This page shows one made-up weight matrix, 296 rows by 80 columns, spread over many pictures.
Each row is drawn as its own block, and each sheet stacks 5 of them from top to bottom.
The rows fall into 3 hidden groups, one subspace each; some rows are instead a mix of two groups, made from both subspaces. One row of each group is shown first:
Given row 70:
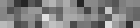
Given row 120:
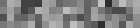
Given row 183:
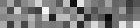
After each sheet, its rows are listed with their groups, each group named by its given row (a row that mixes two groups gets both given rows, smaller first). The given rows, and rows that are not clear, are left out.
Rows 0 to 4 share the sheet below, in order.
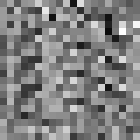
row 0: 183
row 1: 120
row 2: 120
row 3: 120
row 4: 70
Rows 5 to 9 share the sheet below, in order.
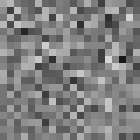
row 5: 183
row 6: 70
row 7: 120
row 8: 183
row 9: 183
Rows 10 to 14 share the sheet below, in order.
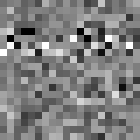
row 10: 120 and 183
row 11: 70 and 183
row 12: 183
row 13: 120
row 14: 120
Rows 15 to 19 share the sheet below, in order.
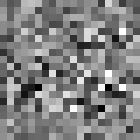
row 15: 120
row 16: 120
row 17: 183
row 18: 120
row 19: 120 and 183
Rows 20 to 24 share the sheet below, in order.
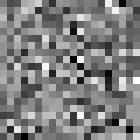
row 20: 120
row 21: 183
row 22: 183
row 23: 120
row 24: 183
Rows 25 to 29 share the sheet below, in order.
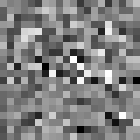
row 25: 70 and 120
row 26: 120
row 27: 183
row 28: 120
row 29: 120
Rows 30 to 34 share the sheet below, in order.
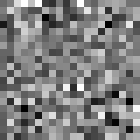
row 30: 70
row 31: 120
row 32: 183
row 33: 183
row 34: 120 and 183
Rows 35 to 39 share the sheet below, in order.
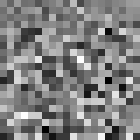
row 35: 183
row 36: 120
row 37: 70
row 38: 120
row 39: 70
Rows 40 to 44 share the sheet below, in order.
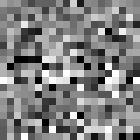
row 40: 183
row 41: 120
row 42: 70
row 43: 70 and 120
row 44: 183
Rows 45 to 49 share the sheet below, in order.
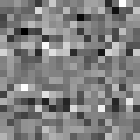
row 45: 120
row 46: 70
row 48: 70
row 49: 70
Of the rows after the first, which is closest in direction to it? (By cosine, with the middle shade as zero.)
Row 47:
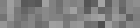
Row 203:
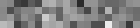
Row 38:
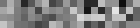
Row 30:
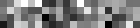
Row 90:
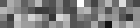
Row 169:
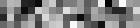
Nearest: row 38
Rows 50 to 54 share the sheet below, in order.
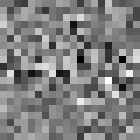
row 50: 70 and 120
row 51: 183
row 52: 70
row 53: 120
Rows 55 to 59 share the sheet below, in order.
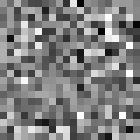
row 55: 183
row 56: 120 and 183
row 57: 183
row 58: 70
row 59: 70
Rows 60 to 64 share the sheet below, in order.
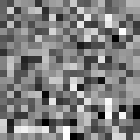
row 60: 183
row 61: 120
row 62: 120
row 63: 183
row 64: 70 and 120
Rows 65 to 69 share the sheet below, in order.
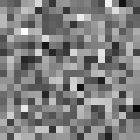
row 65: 120
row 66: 70
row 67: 120
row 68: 183
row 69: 70 and 183
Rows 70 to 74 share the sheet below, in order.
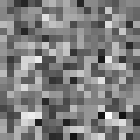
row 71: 70
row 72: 120
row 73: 70
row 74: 120
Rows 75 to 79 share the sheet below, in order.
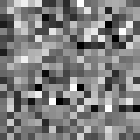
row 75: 70
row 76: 120
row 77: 70
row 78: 70 and 183
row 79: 183
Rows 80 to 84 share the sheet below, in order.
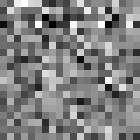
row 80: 70
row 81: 183
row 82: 70
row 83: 120
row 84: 183
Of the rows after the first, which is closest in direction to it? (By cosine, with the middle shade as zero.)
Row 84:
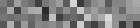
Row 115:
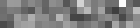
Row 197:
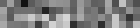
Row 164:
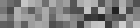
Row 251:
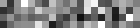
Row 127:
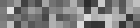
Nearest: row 127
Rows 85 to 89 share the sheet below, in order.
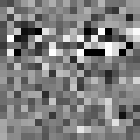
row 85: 183
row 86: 120 and 183
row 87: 183
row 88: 183
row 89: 120
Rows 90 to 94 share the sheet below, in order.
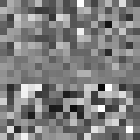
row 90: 70
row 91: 70
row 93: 120
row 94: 183
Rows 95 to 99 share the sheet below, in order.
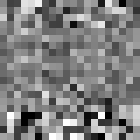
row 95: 120
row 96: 70
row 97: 70
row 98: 183
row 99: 120
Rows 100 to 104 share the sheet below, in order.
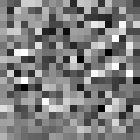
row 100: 120 and 183
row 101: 70 and 183
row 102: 183
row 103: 70
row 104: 120
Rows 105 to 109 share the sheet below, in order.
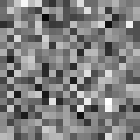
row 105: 70
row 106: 183
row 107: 120 and 183
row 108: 183
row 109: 70
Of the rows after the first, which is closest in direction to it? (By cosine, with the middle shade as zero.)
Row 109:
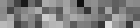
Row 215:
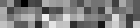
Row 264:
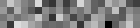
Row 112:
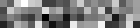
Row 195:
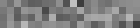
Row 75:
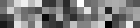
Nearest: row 215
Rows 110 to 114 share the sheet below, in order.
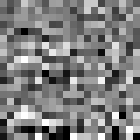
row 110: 120
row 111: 70
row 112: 70
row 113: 120 and 183
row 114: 70
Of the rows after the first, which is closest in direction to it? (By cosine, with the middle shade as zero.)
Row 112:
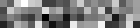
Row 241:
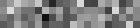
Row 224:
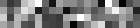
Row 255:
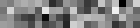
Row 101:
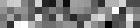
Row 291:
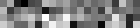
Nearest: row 241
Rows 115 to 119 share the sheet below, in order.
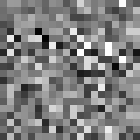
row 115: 70 and 120
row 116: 183
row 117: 120
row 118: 120
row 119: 183
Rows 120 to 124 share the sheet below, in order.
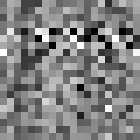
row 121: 120 and 183
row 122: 120
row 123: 70
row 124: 70
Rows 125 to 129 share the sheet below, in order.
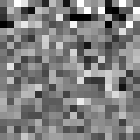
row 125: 70 and 120
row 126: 120 and 183
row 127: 120 and 183
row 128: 120
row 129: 120 and 183
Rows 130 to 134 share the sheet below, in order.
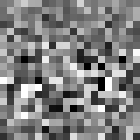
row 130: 70
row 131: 70 and 183
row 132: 70 and 120
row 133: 120
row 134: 70
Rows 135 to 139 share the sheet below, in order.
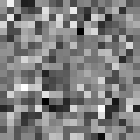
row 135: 120 and 183
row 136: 70 and 120
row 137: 70 and 120
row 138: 70
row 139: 120
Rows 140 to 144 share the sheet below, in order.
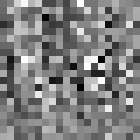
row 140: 70
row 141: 70
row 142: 120
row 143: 70 and 120
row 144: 70
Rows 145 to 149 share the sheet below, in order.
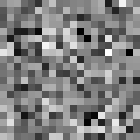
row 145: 120
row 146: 70
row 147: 183
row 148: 70
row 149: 120
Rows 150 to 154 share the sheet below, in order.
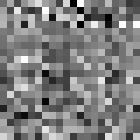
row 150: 183
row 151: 70
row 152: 70
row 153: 70 and 183
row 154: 70
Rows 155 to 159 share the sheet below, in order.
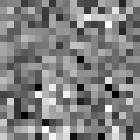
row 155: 120 and 183
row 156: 70 and 120
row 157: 70
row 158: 70 and 120
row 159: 70
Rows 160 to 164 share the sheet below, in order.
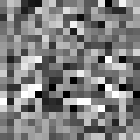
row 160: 120
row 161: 183
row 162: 120
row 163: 120
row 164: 120 and 183
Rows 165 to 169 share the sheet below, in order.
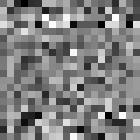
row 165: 70
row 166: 70
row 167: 120
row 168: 183
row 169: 120
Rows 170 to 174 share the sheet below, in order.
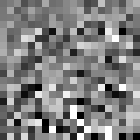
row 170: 120 and 183
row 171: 120 and 183
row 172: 120
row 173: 120
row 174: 183
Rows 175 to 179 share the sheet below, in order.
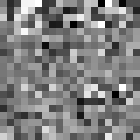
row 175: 120
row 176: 70
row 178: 120
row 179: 70
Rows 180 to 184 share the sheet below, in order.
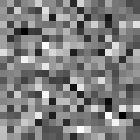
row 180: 183
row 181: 70
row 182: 70 and 183
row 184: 120
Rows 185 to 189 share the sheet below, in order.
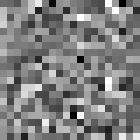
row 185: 120
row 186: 120
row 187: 70 and 183
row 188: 120
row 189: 183
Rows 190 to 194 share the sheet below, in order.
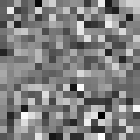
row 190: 120 and 183
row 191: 70 and 120
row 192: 120
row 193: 183
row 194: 120
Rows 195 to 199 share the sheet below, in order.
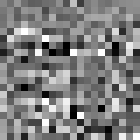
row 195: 183
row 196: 70
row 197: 70
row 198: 70
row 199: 183
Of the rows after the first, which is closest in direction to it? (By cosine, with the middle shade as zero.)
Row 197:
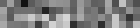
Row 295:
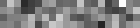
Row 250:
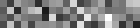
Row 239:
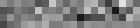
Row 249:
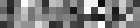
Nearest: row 295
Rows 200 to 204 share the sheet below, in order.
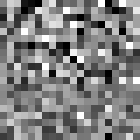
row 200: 120
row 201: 70
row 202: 183
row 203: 70
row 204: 70
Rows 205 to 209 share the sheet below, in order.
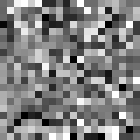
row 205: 70
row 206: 120
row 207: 183
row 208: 120
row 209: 70 and 183
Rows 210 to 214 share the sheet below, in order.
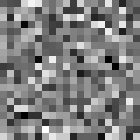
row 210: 120 and 183
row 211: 120
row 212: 70 and 120
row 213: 70 and 183
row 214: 70
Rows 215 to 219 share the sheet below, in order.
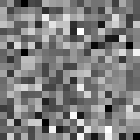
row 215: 70
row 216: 183
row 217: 120 and 183
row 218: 70
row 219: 183
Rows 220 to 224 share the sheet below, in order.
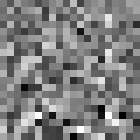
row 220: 183
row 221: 70
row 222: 120
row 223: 70 and 120
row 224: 120
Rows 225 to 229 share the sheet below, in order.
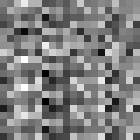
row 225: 70
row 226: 70
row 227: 70
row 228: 70
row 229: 70
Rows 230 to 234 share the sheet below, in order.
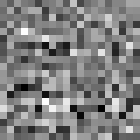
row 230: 183
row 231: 70
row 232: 70
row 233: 70
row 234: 70
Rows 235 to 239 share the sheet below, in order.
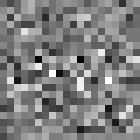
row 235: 120 and 183
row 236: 70 and 120
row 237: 70 and 183
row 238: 70
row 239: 120
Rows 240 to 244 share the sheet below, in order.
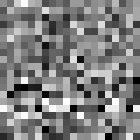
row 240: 70
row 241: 70 and 120
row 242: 183
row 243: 70
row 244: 70
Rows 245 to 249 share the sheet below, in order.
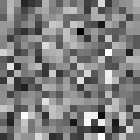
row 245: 120
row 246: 70
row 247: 183
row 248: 70
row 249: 120
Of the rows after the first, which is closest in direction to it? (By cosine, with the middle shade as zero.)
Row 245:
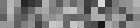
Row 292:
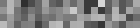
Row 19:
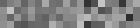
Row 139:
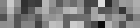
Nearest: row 139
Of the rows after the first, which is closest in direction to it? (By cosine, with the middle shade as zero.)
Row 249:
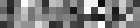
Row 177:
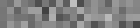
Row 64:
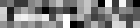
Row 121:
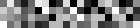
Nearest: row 64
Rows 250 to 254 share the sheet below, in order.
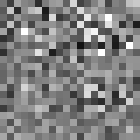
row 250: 183
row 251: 70 and 120
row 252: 183
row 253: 120
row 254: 183
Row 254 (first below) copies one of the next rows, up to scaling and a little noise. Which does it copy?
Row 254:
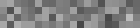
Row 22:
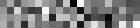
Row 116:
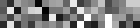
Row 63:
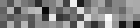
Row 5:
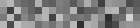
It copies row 5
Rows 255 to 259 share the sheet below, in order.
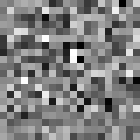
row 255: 70 and 120
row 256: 70 and 120
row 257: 183
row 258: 183
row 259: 70
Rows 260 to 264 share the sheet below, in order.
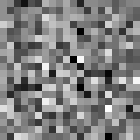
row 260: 70
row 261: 70
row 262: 183
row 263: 70
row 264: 70 and 183
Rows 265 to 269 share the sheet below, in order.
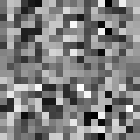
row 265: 120
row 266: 120
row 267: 70
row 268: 70
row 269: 120
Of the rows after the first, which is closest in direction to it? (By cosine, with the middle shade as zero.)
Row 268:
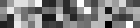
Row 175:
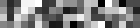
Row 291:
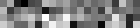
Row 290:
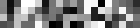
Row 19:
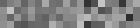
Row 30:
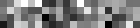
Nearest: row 30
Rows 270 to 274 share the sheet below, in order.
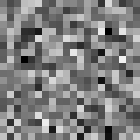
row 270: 120
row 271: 120
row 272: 70 and 120
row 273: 120 and 183
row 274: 183
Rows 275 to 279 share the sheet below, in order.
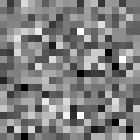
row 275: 70 and 120
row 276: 70 and 183
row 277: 120
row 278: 70
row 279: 183
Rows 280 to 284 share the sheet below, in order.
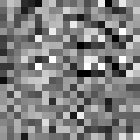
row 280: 120
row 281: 120
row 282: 120
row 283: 183
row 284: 183
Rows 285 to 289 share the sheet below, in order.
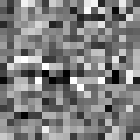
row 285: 120
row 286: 120 and 183
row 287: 70
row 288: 70
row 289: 70
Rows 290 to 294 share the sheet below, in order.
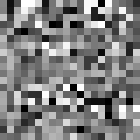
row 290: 120
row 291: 70
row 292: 120
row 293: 183
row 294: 120
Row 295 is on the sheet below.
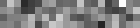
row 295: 70 and 120
